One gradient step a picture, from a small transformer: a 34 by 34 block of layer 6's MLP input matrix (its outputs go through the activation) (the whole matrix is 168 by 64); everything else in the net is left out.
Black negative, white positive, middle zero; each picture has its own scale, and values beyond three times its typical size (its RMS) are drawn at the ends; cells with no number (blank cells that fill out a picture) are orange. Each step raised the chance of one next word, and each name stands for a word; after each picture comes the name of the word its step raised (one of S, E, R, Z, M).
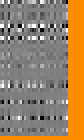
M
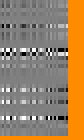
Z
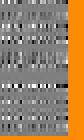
M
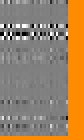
M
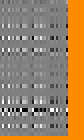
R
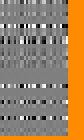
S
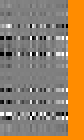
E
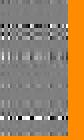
Z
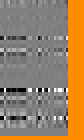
E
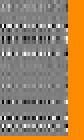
E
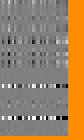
S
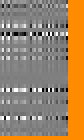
M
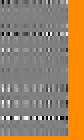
Z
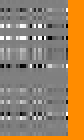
R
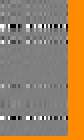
S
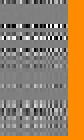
Z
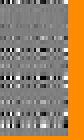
R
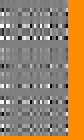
R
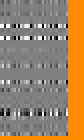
M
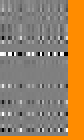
E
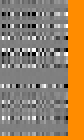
Z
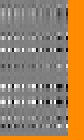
R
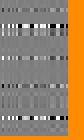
S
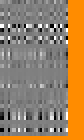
M
